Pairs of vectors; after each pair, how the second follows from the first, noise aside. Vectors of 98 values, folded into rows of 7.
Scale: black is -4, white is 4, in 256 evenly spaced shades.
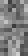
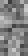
copied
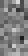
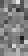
copied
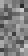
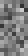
copied
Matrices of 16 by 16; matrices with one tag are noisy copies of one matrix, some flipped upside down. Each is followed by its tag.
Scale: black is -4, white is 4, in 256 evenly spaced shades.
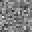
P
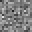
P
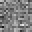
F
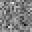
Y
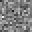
P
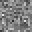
P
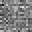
F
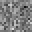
Y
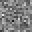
P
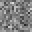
Y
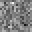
Y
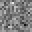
Y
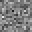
P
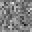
Y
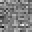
F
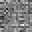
F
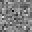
P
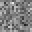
Y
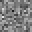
P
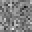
Y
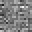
F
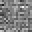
F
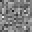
P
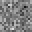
Y
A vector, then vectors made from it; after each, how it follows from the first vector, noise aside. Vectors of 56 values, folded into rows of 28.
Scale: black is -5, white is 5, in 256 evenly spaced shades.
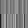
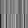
copied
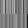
wrapped around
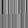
wrapped around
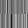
wrapped around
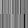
wrapped around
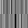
wrapped around
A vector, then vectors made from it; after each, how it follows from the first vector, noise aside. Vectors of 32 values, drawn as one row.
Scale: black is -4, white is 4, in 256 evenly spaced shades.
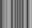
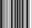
scaled up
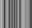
reversed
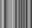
wrapped around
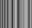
wrapped around
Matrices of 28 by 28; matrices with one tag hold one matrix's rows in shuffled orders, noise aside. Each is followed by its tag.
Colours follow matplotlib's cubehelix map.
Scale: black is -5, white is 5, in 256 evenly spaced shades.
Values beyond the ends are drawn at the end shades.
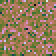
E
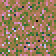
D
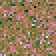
E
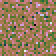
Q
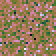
Q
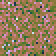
D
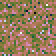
E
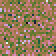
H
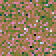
Q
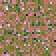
H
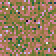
H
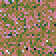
H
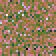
H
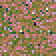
E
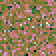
E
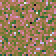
Q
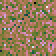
E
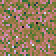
D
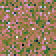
D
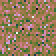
D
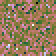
D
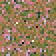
D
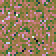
D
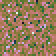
D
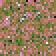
H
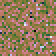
Q
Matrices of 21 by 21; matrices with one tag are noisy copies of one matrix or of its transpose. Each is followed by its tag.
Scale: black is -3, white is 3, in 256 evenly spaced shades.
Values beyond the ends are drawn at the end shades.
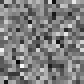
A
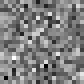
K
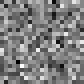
A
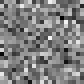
A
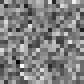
A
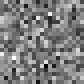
K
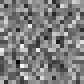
A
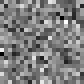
A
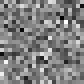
A
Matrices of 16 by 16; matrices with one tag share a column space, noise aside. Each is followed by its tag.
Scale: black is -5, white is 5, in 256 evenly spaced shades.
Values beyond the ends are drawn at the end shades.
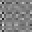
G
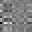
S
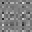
G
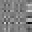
S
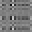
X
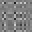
G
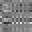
S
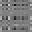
X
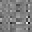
S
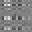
X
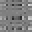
X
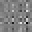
S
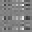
X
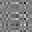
G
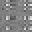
X
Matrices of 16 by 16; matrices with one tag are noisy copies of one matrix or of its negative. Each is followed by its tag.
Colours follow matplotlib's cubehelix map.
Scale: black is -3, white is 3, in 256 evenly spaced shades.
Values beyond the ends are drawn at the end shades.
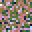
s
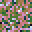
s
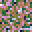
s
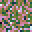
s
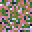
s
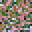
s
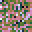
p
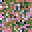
p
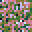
p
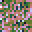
p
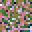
s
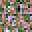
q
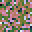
s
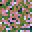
s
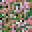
p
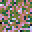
s
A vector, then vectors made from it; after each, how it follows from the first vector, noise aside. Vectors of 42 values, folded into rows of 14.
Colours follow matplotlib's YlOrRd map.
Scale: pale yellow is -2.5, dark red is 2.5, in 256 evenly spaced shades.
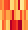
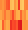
shrunk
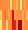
partly zeroed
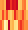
reversed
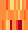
partly zeroed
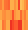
shrunk
